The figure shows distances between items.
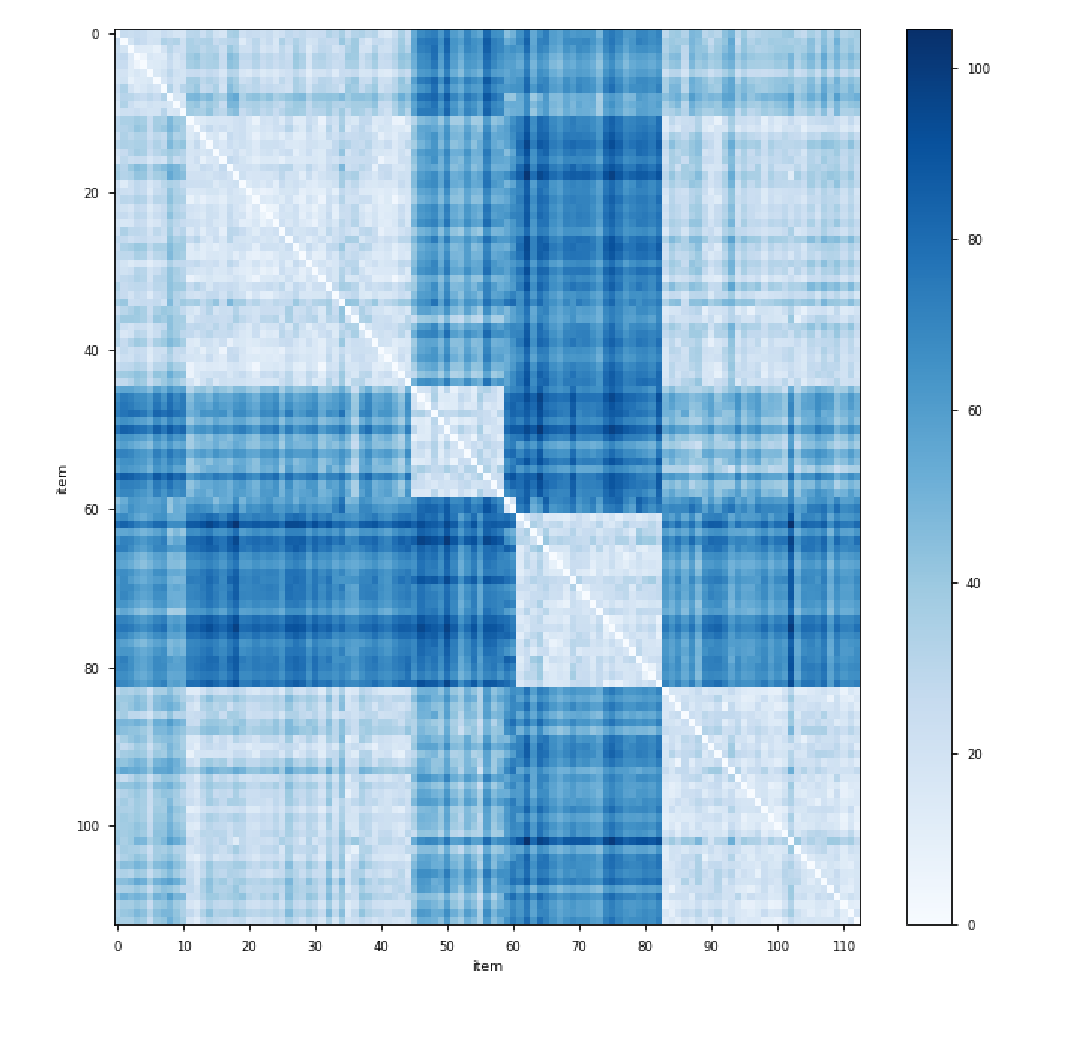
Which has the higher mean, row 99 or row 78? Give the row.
78
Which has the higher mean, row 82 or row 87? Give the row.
82
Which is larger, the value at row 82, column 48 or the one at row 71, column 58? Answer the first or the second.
the first
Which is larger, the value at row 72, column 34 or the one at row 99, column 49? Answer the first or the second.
the first
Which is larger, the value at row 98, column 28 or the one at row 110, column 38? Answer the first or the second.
the second
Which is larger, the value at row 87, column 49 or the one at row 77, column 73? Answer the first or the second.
the first
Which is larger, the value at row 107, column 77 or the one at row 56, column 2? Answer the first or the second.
the second
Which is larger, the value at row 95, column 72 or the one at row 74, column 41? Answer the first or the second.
the second
